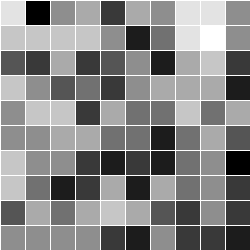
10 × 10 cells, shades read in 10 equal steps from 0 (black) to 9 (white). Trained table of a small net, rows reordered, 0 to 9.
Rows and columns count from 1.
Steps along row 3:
down up down up up down up up down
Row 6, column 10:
3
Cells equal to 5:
21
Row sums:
53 60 37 45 52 44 32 38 44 33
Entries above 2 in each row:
8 9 6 8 9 9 5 6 8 5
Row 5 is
5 7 7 2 6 4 4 7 4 6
